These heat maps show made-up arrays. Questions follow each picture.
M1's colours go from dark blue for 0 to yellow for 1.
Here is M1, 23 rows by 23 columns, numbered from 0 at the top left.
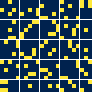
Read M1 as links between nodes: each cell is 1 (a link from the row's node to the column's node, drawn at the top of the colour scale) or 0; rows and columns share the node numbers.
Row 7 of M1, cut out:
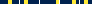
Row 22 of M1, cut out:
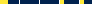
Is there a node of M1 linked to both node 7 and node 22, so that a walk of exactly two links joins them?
no
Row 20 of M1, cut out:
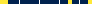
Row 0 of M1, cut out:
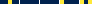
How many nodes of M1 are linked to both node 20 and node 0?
1
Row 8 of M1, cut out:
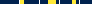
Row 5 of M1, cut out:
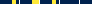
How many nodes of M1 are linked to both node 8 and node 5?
1
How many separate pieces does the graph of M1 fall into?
1
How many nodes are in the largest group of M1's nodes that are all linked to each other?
3
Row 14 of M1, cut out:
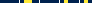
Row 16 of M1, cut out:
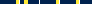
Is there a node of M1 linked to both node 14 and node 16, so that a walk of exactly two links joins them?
yes
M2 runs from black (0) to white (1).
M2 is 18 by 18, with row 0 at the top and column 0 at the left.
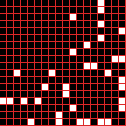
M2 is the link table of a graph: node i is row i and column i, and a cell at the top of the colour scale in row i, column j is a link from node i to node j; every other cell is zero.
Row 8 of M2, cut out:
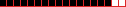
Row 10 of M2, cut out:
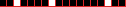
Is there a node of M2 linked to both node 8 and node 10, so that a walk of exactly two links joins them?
no
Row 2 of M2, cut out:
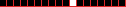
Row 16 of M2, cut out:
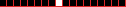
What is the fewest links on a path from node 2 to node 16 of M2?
5
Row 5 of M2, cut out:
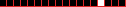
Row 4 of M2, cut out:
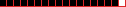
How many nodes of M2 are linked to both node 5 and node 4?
0
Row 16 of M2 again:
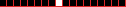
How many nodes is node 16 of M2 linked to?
1
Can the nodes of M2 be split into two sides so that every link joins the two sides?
yes
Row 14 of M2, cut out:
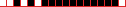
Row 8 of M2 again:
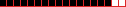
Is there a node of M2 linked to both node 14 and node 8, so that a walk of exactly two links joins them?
yes
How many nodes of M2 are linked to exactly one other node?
11
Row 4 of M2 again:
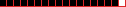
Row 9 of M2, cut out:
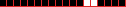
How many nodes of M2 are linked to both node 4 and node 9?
0
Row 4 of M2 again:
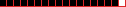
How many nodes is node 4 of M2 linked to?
1
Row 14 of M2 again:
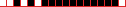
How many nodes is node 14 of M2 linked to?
5
